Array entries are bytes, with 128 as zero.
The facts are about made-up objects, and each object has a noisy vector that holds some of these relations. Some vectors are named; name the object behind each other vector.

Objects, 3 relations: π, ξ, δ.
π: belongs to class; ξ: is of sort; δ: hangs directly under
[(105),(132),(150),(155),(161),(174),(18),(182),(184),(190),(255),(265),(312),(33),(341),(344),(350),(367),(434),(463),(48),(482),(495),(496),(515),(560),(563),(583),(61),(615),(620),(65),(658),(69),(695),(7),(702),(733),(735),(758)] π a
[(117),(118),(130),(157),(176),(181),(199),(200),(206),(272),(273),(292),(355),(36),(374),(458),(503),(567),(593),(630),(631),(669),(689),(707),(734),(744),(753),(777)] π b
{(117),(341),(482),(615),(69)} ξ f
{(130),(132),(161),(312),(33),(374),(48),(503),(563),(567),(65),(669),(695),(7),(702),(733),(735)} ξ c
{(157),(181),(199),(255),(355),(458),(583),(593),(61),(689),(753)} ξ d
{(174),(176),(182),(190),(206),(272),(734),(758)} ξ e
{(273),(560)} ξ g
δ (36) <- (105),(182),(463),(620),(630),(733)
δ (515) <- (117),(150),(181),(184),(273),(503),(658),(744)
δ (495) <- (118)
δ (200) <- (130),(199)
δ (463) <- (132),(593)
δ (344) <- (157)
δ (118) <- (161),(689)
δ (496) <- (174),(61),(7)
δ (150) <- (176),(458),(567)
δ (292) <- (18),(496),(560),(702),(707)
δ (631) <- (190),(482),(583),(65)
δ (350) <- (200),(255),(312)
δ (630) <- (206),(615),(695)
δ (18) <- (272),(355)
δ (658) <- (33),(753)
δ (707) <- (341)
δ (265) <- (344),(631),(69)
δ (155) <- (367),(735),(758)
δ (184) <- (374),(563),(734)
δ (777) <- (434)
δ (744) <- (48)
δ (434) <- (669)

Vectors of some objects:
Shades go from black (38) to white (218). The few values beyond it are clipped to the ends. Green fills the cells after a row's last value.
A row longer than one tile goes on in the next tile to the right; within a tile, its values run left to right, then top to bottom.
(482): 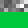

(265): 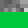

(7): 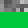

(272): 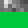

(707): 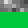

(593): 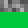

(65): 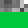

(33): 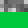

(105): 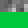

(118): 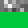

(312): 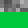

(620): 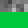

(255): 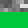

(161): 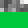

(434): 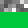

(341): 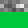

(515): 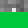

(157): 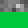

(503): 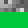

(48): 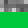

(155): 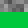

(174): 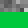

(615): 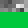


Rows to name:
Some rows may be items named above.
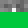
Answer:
(515)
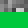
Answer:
(130)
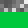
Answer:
(190)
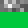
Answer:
(118)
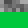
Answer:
(735)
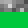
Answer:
(777)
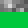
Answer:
(777)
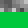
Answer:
(695)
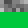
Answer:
(735)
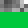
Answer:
(65)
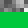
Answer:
(61)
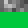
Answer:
(36)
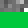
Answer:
(496)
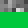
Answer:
(130)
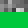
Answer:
(130)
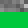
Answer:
(350)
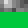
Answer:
(292)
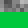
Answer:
(702)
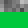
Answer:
(702)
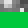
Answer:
(744)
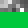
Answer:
(117)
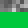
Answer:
(182)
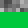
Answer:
(312)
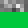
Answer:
(689)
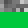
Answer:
(7)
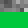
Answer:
(174)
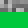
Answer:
(669)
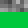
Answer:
(758)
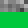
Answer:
(18)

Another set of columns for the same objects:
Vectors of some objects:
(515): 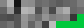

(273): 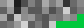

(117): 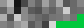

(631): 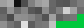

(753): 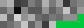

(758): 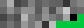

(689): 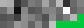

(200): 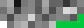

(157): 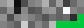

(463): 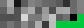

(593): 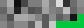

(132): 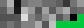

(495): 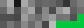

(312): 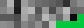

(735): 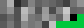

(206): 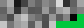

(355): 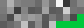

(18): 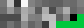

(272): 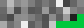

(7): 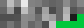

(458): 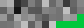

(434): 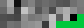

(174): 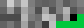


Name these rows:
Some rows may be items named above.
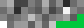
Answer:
(199)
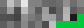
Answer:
(7)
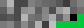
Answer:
(182)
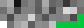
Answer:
(200)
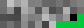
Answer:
(61)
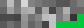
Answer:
(496)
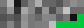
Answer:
(65)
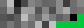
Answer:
(615)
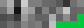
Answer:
(161)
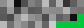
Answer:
(630)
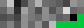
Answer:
(583)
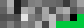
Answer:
(695)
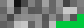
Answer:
(777)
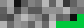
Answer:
(630)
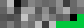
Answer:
(615)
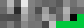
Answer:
(702)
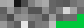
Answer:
(631)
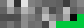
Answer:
(560)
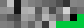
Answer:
(255)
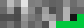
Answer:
(7)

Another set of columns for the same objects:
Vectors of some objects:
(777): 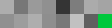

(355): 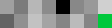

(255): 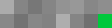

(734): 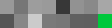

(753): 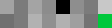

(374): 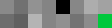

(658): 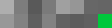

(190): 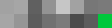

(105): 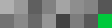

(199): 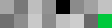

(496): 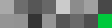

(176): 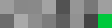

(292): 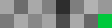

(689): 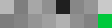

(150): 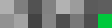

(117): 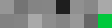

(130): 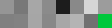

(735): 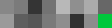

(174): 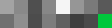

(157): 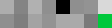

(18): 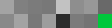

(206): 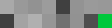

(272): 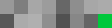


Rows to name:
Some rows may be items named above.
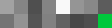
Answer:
(174)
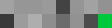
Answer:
(206)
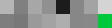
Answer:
(689)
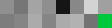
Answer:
(130)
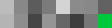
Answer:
(495)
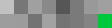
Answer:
(118)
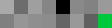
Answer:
(744)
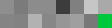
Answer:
(669)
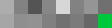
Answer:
(434)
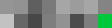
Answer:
(65)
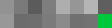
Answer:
(312)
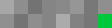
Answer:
(255)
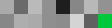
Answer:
(200)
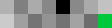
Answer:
(631)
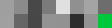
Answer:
(161)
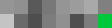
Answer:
(65)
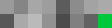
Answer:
(272)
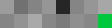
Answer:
(273)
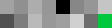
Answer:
(593)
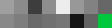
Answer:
(758)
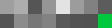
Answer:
(182)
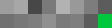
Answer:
(615)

